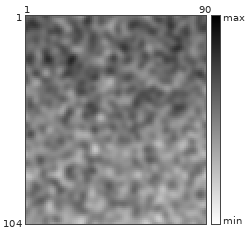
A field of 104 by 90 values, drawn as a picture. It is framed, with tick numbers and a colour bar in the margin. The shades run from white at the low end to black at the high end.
The histogram is bell-shaped. The field is mottled with small blotches. There is an overall slope up to the top. No row or column stands out. No regular stripes run through it.
